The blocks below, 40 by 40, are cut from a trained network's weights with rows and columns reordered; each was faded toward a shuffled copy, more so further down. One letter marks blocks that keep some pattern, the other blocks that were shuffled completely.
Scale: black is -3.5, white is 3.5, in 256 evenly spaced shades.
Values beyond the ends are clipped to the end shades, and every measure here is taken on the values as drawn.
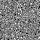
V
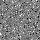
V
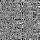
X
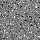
V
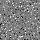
V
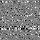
X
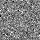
V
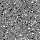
V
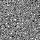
V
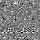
X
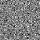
X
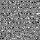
X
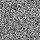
V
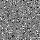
V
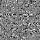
X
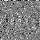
X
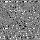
X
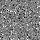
V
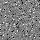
V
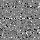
X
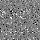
X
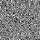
X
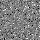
V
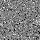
V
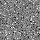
V
